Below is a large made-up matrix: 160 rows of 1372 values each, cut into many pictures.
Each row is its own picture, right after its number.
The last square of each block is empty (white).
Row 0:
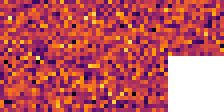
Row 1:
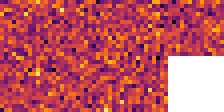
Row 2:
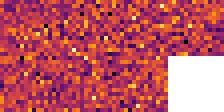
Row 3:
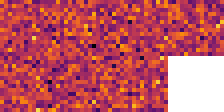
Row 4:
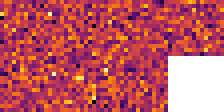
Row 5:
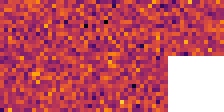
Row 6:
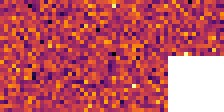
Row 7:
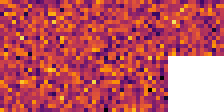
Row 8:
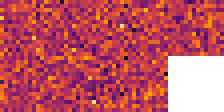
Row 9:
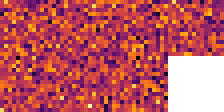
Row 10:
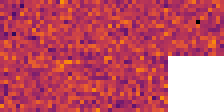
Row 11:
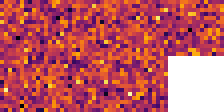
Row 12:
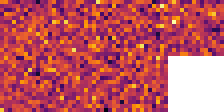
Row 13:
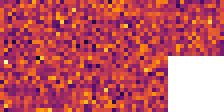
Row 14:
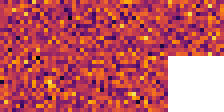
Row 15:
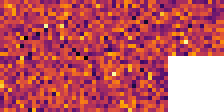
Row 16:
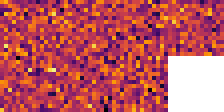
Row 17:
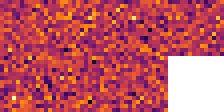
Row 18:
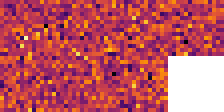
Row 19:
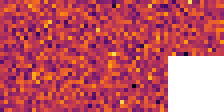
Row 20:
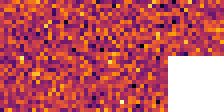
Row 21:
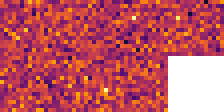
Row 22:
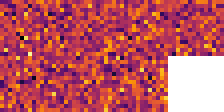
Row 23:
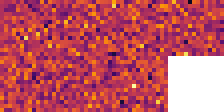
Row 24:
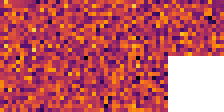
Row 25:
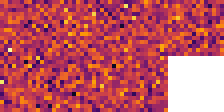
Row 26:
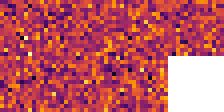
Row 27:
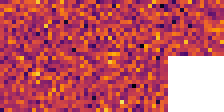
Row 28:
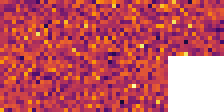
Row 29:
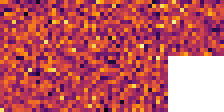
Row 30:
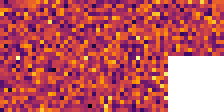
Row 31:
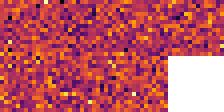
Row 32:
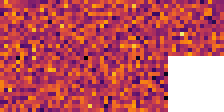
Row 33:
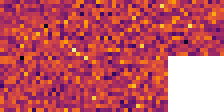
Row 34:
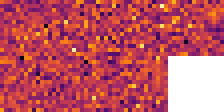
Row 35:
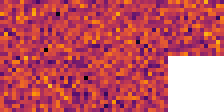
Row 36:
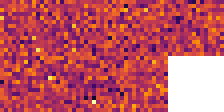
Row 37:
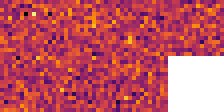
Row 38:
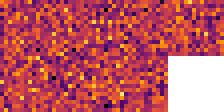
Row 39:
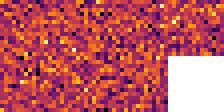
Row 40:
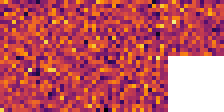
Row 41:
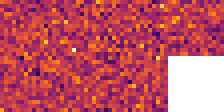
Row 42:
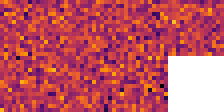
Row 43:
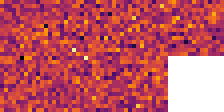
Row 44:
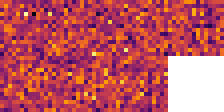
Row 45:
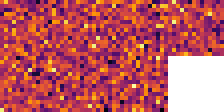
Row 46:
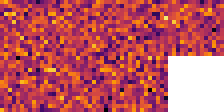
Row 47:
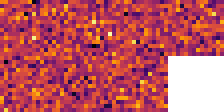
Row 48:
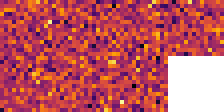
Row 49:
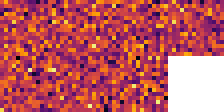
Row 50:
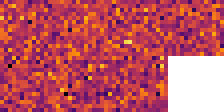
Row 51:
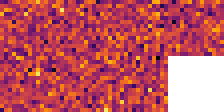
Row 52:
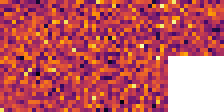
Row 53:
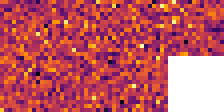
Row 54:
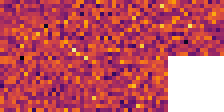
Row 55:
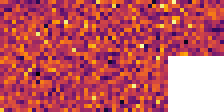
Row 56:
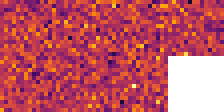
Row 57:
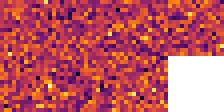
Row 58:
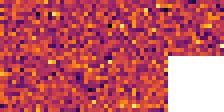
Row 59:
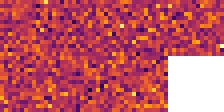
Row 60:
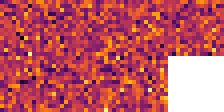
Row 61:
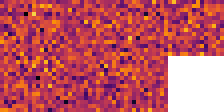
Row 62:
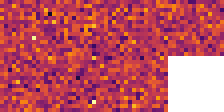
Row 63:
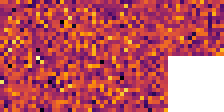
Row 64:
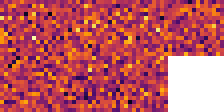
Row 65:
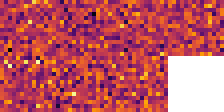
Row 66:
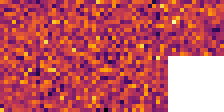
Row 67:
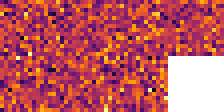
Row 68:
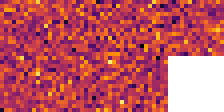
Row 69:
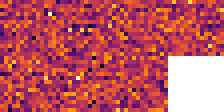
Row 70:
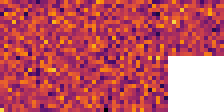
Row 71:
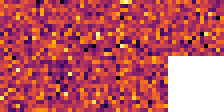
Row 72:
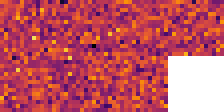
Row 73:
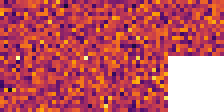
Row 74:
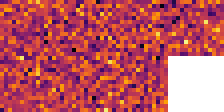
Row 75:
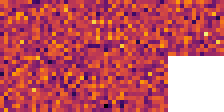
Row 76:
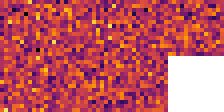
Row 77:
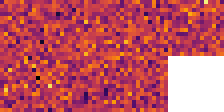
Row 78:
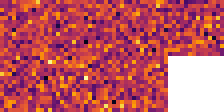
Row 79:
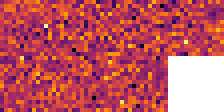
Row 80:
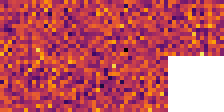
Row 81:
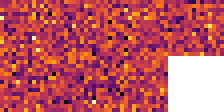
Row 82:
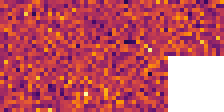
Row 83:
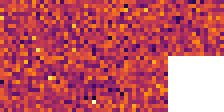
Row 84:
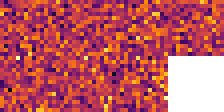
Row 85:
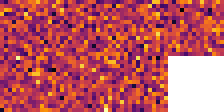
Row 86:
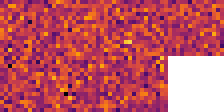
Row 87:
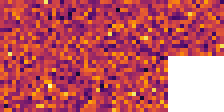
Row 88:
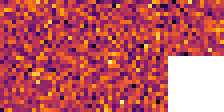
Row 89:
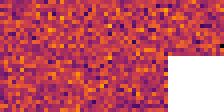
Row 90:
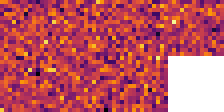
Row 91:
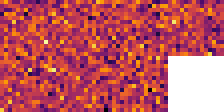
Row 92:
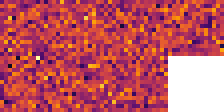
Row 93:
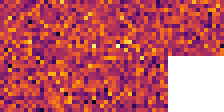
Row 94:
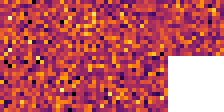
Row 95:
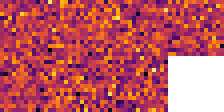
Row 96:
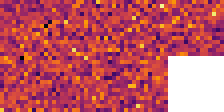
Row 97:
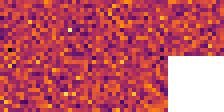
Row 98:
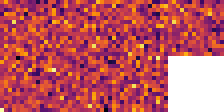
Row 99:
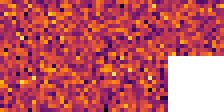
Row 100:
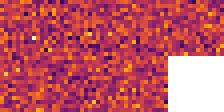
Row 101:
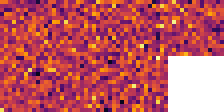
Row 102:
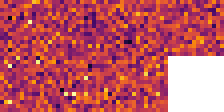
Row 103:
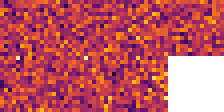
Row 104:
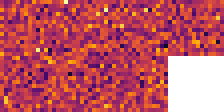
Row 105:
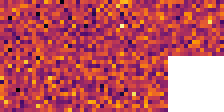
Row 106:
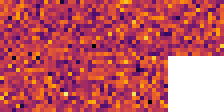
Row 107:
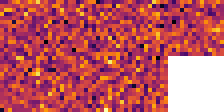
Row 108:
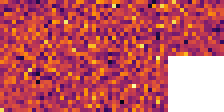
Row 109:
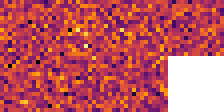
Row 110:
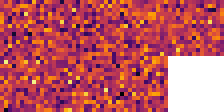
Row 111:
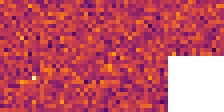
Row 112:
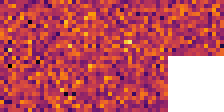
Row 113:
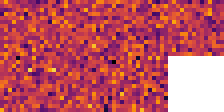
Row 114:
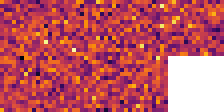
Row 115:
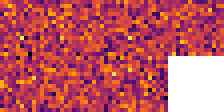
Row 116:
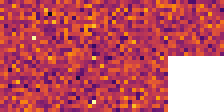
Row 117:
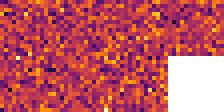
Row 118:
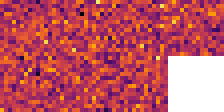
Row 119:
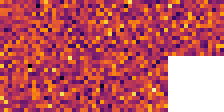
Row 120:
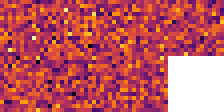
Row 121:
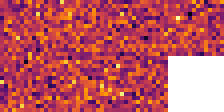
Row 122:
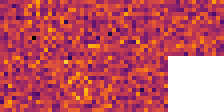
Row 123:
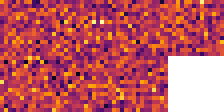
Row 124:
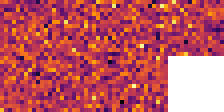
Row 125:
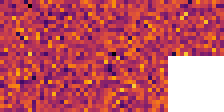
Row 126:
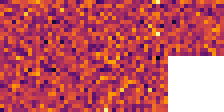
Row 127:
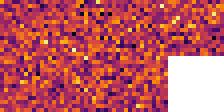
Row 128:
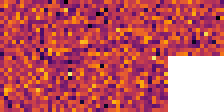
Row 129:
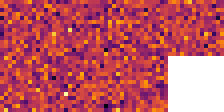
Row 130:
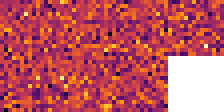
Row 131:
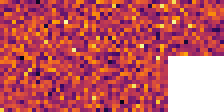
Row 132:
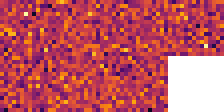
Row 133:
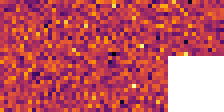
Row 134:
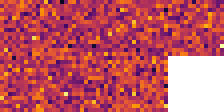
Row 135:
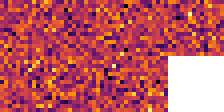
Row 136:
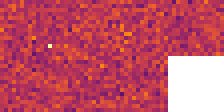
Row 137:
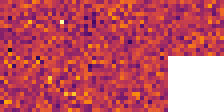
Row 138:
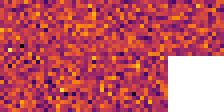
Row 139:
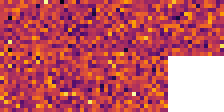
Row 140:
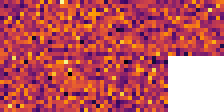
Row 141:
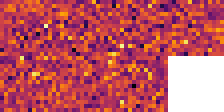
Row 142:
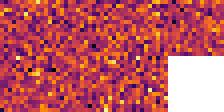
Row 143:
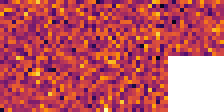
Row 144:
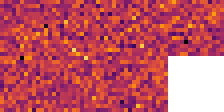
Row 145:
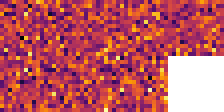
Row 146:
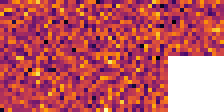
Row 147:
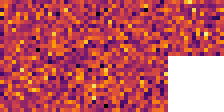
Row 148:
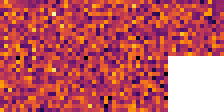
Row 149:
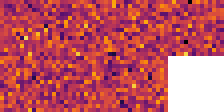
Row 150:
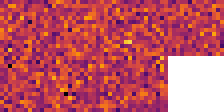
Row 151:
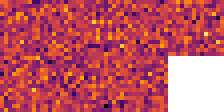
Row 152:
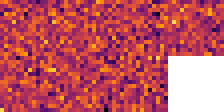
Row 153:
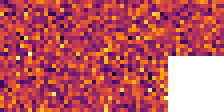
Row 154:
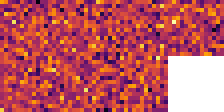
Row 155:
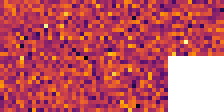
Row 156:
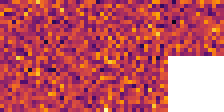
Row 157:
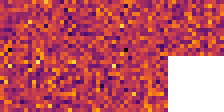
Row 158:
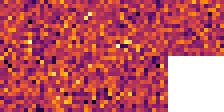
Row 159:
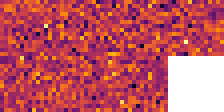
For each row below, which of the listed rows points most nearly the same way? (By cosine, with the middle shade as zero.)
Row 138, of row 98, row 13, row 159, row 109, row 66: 109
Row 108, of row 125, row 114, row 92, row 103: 114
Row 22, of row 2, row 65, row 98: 2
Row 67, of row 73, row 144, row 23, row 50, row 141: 73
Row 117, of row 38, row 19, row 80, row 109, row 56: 19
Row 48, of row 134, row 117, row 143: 143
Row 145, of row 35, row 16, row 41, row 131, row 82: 82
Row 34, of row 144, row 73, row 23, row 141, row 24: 144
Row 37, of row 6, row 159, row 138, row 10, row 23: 138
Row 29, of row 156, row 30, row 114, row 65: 114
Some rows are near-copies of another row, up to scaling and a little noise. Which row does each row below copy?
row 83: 36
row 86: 150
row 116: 62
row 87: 57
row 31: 139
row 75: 151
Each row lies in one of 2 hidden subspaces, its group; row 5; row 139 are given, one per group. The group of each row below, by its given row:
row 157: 139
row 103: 5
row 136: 139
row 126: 5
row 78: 139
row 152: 5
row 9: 5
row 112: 139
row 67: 5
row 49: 5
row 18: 5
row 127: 5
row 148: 5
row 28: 5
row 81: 139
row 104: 139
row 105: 139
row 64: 139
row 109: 139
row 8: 139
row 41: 5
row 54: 5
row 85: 5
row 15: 5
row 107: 5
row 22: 5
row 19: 5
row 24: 5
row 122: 139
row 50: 139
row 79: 5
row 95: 139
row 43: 5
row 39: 5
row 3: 139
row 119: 139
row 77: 139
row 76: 139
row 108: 5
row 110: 139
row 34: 5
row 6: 5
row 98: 5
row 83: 139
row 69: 139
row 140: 139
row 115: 5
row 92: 139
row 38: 139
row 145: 5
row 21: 139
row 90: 5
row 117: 5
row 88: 5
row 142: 5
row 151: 139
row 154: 5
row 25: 139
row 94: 139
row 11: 139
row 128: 139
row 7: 5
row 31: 139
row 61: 139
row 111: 5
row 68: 5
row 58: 139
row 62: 139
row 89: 139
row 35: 139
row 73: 5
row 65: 139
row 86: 139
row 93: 139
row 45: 5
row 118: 5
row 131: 5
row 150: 139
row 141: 5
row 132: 139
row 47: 139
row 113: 5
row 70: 5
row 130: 139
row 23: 5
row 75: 139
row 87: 139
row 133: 5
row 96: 5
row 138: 139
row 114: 5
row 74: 5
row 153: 5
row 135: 139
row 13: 139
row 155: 5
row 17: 139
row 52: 5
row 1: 5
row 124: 5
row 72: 139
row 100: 139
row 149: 5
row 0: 139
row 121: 139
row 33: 5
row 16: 5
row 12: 5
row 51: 5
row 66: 5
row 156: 5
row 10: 139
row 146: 5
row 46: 5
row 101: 5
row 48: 5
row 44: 139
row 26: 5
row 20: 5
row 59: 139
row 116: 139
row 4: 139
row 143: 5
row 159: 5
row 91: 5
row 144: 5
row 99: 5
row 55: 5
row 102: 139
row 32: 5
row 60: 5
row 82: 139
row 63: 139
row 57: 139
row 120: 139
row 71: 139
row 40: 5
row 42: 5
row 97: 139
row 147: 139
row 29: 5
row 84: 5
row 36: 139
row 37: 139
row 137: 139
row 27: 5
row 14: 139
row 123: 139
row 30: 5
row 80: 139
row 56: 5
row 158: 139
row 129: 139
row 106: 139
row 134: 139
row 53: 5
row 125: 5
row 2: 5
